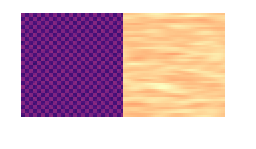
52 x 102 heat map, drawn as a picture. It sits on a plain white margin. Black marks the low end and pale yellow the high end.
The table splits into one row of 2 panels. Panel 1,1: low, checkered. Panel 1,2: very high, streaked across, faint in contrast.
